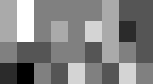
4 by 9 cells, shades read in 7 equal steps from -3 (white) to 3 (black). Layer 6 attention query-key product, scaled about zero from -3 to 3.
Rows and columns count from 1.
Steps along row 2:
down up down up down up up down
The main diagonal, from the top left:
-1 -3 1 1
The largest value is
3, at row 4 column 2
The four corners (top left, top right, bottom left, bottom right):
-1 1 2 0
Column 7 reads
-1 -1 -1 1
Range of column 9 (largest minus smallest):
1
